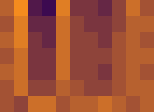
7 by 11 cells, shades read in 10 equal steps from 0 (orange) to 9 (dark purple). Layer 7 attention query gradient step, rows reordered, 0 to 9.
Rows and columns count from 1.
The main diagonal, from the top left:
3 1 6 6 2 4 3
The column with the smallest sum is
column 2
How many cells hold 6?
11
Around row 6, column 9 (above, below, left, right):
4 3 5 3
